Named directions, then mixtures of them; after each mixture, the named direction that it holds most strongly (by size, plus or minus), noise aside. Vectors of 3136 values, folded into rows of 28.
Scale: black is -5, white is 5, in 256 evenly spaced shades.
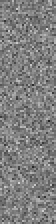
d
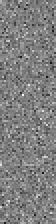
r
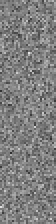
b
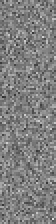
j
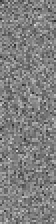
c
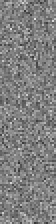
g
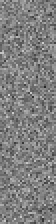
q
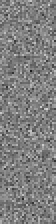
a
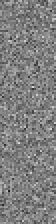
j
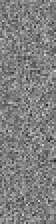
a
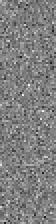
r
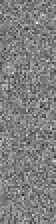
a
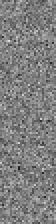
d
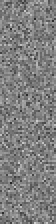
g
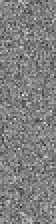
g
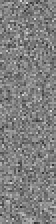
g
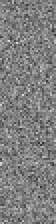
d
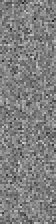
g
